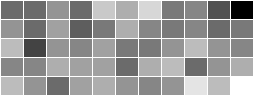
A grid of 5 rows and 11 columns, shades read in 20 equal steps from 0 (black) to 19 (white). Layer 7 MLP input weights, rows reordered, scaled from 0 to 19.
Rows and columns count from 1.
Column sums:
57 42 55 49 61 54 58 54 59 50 51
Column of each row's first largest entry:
7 6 1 8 11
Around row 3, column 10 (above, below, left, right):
8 11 14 10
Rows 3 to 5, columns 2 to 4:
5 11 10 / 10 13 12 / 11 8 12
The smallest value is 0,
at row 1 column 11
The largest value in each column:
14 11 13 12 15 13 16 14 17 14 19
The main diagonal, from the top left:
8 8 11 12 13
